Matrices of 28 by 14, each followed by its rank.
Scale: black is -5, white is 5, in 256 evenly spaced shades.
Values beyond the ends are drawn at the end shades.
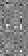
three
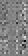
three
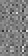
three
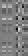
two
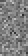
full rank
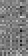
three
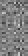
three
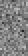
full rank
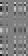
one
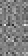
three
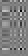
one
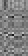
two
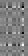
one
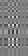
one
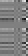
one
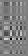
one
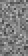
full rank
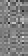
two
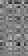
two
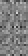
three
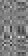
two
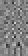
three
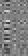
two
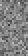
full rank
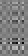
one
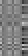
one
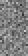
full rank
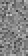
full rank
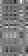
two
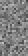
full rank
